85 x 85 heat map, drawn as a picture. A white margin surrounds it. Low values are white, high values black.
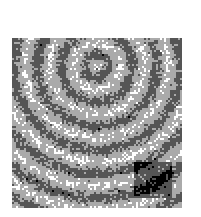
On average the colour sits 40% of the way up the scale. The ninth with the highest average is the bottom right. Concentric rings centre on the top middle. In the bottom right lies a patch that is higher than the rest.
